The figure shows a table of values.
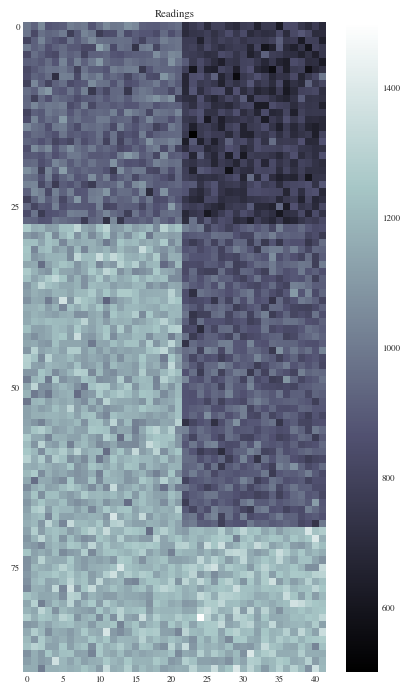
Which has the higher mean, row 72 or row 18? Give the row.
72
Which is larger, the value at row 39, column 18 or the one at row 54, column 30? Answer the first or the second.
the first
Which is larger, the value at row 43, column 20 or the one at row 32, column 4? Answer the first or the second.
the second
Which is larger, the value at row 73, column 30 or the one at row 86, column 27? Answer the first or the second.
the first
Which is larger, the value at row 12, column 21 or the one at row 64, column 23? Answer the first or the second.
the first
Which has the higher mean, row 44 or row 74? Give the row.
74
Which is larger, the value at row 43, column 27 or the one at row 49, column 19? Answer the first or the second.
the second
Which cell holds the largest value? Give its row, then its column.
82, 24
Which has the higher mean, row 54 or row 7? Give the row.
54
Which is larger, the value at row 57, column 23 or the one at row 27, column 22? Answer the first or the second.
the first
